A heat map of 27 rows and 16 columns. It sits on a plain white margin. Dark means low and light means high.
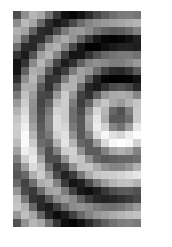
No single row or column stands out from its neighbours. Concentric rings centre on the middle right. The middle right is the ninth with the highest average.
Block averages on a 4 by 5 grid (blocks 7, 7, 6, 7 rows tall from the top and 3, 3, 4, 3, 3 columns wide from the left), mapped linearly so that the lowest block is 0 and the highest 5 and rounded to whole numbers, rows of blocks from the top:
1 1 0 0 1 / 3 1 2 1 1 / 5 2 3 4 4 / 2 1 0 2 3
